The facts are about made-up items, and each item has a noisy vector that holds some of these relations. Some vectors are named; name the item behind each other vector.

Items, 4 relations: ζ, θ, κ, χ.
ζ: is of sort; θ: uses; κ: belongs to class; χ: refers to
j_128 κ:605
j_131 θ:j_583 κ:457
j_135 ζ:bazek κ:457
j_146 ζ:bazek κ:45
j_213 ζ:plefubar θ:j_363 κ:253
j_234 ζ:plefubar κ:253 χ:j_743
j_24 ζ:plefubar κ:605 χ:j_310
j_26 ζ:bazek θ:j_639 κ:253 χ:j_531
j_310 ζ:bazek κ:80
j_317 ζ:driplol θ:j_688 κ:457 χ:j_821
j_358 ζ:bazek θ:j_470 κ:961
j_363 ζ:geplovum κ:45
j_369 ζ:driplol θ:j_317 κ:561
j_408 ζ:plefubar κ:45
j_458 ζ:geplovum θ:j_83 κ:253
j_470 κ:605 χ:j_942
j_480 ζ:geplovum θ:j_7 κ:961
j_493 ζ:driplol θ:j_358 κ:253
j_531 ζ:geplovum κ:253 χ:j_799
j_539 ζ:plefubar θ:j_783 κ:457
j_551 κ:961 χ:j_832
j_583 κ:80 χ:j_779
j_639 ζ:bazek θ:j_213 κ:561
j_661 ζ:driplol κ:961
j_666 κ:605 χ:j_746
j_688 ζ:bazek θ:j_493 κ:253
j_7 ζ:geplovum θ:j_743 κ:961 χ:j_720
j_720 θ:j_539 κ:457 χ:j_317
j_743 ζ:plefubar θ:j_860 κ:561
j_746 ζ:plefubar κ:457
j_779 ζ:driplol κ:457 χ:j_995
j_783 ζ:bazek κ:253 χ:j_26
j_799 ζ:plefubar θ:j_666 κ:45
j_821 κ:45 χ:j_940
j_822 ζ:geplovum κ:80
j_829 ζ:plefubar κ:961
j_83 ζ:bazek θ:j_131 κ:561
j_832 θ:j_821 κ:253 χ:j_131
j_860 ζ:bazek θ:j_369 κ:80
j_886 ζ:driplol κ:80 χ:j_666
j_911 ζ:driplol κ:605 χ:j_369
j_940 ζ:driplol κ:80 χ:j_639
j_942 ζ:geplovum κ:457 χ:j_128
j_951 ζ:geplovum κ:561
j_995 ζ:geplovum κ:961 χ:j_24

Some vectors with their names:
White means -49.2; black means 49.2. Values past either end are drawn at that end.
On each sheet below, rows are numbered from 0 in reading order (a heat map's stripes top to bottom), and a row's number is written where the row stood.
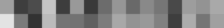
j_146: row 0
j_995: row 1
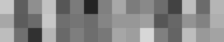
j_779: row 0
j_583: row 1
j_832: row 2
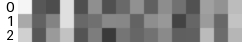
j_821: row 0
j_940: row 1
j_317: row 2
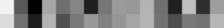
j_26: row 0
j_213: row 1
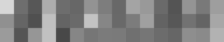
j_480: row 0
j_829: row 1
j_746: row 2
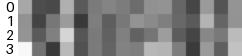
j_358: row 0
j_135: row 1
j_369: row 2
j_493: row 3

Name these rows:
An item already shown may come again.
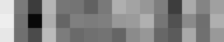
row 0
j_995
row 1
j_234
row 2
j_7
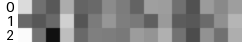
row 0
j_480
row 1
j_743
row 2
j_234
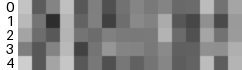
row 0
j_720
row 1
j_470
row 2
j_551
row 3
j_539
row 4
j_317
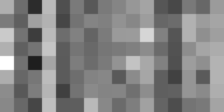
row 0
j_128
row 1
j_131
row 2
j_832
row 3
j_951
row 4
j_458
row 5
j_661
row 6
j_539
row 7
j_829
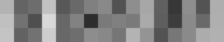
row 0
j_661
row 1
j_911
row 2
j_822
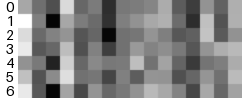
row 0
j_911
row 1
j_531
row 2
j_942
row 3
j_363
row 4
j_24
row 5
j_886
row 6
j_688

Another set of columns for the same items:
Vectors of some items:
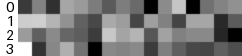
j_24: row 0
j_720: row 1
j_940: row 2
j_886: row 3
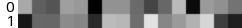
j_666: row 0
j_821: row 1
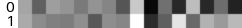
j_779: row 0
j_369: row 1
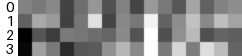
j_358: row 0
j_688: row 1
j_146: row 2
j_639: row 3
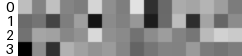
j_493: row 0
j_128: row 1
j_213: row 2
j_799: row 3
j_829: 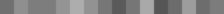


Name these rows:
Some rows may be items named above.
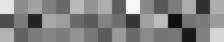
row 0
j_7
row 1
j_24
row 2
j_995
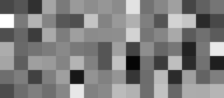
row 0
j_363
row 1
j_317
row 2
j_363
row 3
j_995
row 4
j_779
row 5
j_128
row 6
j_951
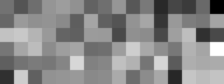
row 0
j_583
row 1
j_539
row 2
j_720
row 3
j_234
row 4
j_951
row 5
j_743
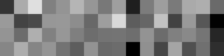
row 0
j_832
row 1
j_911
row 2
j_551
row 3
j_131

